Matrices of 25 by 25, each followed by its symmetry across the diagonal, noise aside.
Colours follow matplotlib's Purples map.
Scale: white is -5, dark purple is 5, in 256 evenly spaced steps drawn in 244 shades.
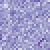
symmetric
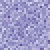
symmetric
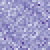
symmetric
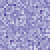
symmetric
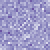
symmetric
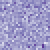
antisymmetric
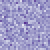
antisymmetric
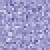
antisymmetric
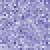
antisymmetric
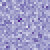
symmetric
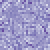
symmetric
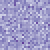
antisymmetric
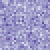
antisymmetric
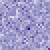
symmetric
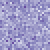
antisymmetric
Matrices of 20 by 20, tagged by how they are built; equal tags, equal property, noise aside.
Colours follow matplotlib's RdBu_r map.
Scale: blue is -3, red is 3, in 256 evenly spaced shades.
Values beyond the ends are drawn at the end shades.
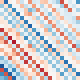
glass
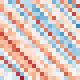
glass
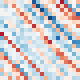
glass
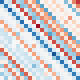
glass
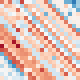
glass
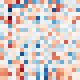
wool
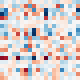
wool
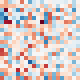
wool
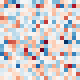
wool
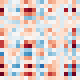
wool
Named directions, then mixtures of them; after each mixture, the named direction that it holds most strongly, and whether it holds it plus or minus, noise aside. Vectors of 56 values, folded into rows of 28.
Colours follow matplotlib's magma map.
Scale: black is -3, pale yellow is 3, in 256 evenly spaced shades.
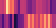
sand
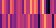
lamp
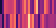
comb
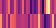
lamp, minus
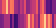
sand, plus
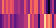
lamp, plus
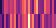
comb, plus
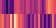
sand, minus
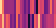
comb, minus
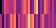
comb, plus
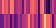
lamp, plus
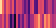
comb, minus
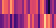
lamp, plus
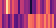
sand, plus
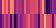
lamp, plus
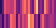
comb, plus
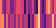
lamp, minus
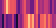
sand, plus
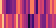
comb, minus
